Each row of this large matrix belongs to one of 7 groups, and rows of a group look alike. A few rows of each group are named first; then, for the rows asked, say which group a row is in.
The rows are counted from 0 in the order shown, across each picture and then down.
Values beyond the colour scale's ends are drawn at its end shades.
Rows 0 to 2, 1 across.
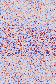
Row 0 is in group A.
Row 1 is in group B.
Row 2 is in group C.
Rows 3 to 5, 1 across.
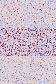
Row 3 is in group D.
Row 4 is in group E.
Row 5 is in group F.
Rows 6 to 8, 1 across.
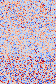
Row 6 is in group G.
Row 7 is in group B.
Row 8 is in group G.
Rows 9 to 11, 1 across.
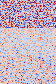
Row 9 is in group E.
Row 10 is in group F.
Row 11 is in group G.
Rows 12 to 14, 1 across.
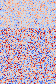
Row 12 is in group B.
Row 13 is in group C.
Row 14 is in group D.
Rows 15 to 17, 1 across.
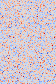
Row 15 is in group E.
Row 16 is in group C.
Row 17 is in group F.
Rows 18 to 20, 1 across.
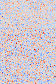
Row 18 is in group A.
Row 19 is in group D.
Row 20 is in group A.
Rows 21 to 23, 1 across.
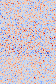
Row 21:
A
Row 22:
C
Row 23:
D
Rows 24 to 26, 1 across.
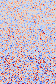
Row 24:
D
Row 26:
E
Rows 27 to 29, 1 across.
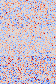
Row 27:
A
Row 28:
C
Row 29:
B
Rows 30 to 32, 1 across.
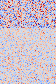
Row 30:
B
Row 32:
B
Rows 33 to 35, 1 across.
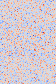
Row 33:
D
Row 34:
D
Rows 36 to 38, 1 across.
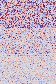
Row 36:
E
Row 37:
C
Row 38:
F
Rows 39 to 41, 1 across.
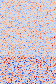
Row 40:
C
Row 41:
E
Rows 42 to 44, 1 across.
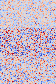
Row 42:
B
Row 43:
A
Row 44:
A
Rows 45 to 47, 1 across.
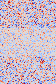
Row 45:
B
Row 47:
G
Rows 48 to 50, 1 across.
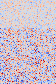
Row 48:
E
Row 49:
B
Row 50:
A
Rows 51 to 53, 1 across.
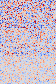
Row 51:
D
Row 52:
A
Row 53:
E
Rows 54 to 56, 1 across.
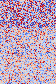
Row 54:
G
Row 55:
A
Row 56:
E
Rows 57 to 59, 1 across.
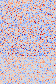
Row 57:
D
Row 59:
E
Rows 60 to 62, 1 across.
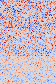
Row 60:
E
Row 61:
C
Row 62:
A
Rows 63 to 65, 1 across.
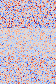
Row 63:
E
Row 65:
B
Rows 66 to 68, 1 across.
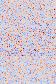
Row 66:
C
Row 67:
D
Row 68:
B
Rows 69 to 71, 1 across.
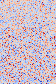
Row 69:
G
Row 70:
C
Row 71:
C
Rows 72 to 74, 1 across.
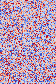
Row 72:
A
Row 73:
D
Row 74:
C
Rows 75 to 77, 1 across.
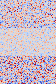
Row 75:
D
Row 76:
D
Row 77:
D
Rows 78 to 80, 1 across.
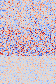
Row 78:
B
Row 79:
G
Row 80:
B
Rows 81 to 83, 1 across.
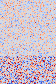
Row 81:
E
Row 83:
D
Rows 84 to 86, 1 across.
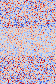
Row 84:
A
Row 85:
D
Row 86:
F
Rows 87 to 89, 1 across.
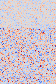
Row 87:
B
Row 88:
G
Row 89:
F
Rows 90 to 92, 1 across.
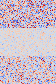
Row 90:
F
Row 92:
G
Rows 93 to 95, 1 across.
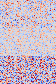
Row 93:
A
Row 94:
B
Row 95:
B
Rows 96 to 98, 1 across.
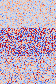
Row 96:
G
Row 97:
C
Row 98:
E
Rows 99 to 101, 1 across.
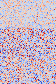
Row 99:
E
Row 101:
B
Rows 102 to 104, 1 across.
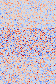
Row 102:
A
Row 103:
G
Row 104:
E
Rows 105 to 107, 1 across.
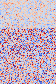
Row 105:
A
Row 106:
F
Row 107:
E
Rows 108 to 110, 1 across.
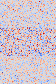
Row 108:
F
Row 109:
E
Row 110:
A
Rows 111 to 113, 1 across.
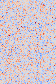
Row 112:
E
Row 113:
E
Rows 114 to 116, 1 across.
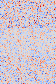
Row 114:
E
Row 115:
B
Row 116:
B
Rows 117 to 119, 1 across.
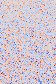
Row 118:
B
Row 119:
E
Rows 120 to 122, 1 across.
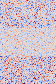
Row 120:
A
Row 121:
D
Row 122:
D
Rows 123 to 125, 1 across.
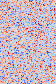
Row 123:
C
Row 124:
A
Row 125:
G
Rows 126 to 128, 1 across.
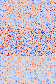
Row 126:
B
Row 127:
G
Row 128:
B
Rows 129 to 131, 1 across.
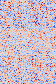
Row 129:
B
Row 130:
C
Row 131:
B
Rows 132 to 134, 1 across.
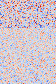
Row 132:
E
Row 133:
G
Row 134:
B
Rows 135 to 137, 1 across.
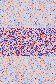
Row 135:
B
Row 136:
G
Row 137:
G
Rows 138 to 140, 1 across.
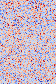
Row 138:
A
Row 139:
E
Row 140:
C
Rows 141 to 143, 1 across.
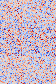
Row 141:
D
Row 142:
B
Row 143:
G
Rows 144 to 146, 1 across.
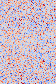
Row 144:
C
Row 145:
E
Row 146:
G
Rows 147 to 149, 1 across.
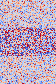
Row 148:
A
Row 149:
D
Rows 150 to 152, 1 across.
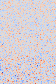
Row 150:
B
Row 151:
E
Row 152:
A
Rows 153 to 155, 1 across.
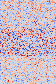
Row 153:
B
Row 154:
F
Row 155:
A
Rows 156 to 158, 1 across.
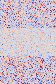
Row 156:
B
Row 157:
G
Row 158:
G
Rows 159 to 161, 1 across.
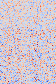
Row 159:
E
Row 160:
E
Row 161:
B
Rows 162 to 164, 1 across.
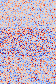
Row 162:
C
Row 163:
F
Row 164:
B
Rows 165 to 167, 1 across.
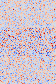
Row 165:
C
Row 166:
C
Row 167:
G
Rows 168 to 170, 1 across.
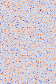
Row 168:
F
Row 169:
F
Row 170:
E
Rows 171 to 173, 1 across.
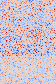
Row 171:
C
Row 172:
A
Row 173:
E
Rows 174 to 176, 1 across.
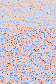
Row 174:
F
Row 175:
D
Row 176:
G
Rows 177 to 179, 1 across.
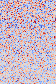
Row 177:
D
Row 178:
C
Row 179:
F
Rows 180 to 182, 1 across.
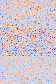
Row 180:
A
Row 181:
D
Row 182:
G
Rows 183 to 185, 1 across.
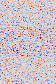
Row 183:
F
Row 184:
F
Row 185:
A
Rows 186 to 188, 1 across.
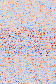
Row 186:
G
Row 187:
C
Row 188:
B
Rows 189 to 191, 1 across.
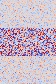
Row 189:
F
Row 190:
E
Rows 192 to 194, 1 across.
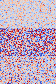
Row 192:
G
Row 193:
D
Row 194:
E
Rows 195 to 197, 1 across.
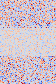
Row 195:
C
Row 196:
E
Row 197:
G
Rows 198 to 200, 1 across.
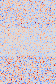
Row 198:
G
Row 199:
F
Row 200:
E
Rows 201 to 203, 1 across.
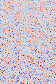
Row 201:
B
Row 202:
B
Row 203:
F
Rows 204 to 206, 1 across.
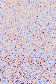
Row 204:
E
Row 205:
D
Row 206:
F
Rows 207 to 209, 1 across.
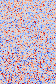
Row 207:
D
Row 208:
A
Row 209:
E
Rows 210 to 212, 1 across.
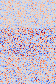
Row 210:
B
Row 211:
F
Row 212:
B
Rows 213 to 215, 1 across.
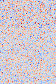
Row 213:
G
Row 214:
F
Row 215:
A
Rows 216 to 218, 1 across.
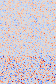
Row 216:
B
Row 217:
C
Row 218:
G
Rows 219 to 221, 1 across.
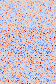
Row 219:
G
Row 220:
C
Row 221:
F
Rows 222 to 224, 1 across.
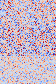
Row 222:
B
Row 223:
B
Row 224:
F
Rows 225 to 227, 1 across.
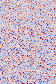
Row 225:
C
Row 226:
F
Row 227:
F
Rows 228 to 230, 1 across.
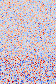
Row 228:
G
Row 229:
D
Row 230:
A
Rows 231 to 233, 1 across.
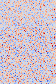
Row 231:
C
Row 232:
C
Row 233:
C
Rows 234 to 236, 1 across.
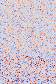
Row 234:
F
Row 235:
B
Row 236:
A
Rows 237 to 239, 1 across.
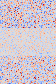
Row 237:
D
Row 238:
C
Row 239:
D
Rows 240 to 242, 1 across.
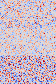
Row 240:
E
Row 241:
C
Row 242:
C
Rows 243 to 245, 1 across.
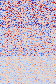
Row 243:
B
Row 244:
D
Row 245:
B
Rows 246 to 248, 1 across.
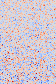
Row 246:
C
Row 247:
A
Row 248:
A
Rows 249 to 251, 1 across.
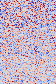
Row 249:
A
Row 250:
B
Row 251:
A
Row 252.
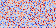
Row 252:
C
